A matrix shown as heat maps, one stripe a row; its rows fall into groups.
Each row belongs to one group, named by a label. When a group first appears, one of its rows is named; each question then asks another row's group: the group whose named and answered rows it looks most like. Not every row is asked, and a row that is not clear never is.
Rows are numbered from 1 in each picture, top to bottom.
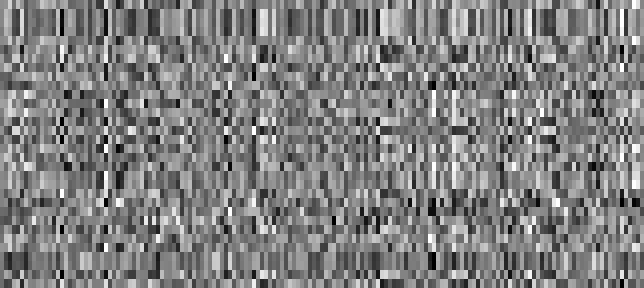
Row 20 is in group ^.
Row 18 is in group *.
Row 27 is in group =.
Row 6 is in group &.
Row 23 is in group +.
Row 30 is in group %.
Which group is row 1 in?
^
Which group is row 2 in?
*
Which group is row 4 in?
*
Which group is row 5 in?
^
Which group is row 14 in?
*
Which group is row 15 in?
&
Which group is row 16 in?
*
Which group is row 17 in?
^
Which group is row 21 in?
^
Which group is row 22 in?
&
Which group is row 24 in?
%
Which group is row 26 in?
*
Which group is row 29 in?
%
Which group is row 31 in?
*
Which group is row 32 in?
&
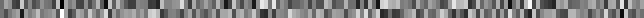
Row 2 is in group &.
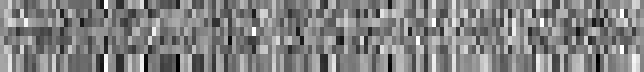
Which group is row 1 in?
^
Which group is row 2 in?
*
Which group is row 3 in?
=
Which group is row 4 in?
+
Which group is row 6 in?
*
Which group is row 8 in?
^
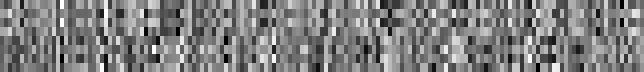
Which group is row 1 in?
&
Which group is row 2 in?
^
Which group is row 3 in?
&
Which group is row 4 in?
^
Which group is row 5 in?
*
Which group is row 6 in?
+
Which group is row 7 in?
*
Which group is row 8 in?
+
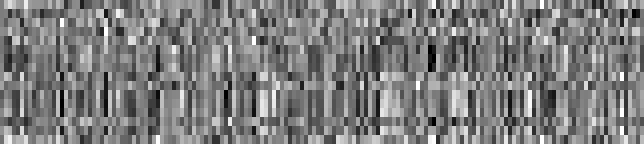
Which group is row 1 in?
=
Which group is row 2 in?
+
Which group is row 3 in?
&
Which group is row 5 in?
&
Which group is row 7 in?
%
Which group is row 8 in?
%
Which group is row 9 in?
*
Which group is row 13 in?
*
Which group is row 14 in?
%
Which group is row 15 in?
*
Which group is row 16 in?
=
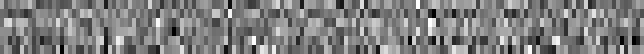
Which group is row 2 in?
%
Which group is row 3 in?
=
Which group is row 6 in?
*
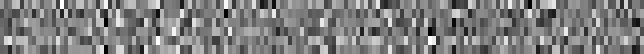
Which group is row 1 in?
&
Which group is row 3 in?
+
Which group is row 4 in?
%
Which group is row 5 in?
=
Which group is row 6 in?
+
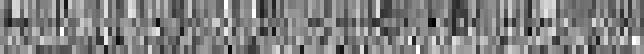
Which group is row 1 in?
&
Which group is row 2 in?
&
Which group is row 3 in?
%
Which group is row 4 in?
&
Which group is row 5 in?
^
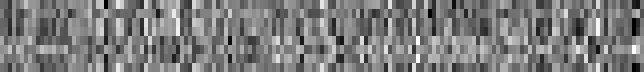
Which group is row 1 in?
+
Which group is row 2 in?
%
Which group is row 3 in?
+
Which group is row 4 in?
+
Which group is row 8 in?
+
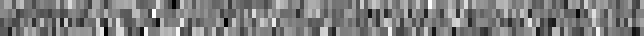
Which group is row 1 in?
=
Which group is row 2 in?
+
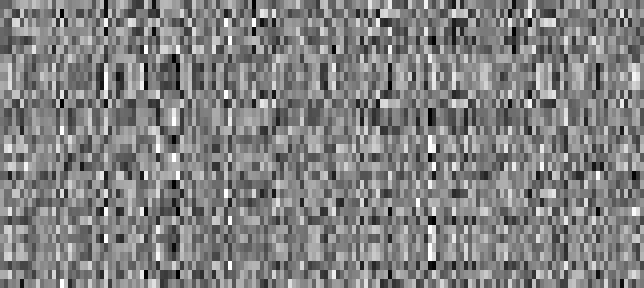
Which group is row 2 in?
*
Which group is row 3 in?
&
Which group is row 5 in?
%
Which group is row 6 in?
+
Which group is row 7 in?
=
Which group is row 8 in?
^
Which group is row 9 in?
^
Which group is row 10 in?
^
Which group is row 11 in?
&
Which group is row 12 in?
*
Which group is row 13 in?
%
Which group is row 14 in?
%
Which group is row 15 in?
&
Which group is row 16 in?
=
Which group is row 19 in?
=
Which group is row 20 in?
+
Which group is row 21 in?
=
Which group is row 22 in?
&
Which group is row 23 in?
=
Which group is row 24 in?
^
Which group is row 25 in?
%
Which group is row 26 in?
=
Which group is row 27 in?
^
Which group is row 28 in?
=
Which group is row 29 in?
=
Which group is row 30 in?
%
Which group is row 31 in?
^
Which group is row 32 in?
&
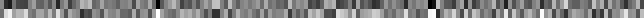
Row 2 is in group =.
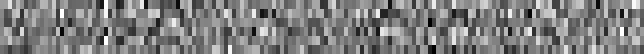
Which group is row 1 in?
^
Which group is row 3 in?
%
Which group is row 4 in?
*
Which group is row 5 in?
^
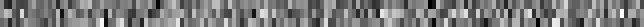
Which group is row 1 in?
%
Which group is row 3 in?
+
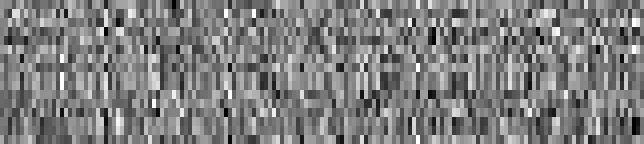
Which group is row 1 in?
=
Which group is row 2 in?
&
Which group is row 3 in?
^
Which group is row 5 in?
%
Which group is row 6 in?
^
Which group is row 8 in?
=
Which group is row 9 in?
&
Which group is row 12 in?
+
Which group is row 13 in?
*
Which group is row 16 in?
=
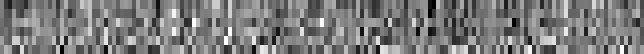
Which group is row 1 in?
%
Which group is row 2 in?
%
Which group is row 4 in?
%
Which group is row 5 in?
&
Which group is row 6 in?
*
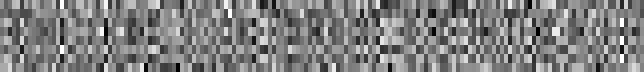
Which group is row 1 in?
&
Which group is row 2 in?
%
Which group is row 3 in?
*
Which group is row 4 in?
+
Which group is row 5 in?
*
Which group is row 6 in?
&
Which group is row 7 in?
*
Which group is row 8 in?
^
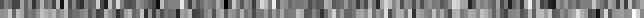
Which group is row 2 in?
^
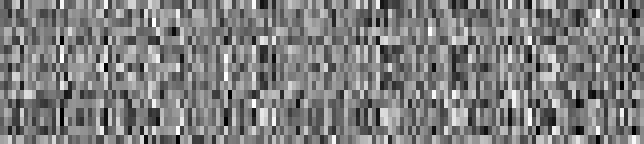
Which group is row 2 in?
+
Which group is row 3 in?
+
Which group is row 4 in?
=
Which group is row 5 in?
*
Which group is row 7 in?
&
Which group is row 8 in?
+
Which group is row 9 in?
&
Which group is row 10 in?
&
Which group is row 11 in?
=
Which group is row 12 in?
+
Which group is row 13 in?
*
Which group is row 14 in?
*
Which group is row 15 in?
+
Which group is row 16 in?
^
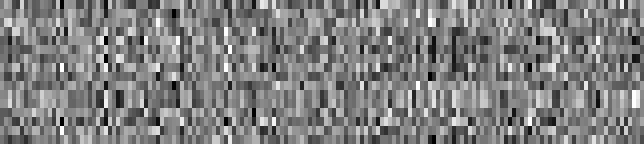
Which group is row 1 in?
*
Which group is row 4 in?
&
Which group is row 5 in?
+
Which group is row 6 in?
%
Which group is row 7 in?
+
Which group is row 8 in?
&
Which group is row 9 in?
%
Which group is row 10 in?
=
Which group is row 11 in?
^
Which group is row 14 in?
*
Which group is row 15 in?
&
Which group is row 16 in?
%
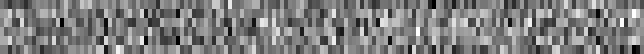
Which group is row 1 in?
%
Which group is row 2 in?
^
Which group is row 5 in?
^
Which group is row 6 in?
+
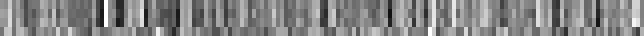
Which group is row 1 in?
^
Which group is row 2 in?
^
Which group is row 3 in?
^
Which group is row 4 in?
=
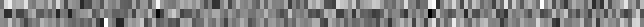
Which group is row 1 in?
=
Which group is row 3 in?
^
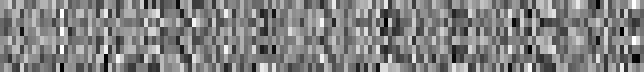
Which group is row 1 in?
^
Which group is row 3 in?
+
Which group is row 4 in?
&
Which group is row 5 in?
^
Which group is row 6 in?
&
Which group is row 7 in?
+
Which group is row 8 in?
*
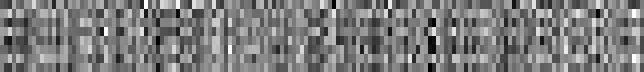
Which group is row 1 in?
+
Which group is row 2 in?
^
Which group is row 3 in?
%
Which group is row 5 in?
%
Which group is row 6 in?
%
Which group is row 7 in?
^
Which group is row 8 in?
%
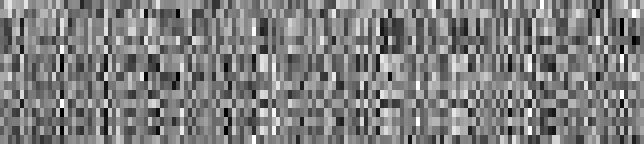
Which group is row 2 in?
^
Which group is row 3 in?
&
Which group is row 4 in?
&
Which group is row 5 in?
+
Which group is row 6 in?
&
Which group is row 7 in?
*
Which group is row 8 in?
*
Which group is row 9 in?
^
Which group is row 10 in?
=
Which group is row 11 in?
*
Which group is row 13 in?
*
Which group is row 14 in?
=
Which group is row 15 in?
*
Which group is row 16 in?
+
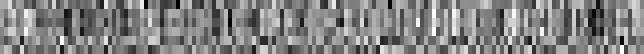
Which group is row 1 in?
^
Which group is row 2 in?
=
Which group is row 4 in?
=
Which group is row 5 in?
&
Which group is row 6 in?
*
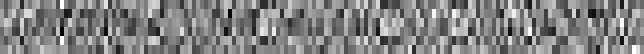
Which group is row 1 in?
&
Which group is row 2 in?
=
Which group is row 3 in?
*
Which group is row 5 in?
&
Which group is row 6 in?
^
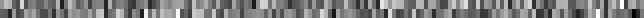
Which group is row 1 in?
*
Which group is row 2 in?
+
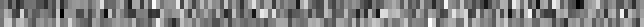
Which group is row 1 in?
+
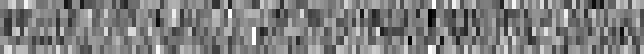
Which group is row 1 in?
=
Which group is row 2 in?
%
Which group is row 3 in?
%
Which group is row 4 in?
&
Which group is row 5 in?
+
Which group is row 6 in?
=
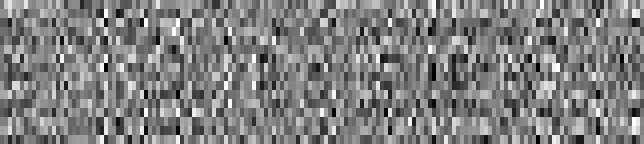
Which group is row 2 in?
^
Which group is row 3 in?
+
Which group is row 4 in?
%
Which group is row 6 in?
=
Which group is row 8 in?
+
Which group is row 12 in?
%
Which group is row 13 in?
+
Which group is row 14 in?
^
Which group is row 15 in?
^
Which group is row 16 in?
+
